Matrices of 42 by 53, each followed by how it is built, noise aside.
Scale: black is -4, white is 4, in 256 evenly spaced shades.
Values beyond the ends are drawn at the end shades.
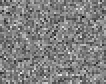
noise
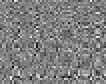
low rank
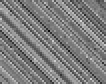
Toeplitz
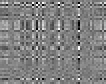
low rank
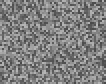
noise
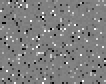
sparse
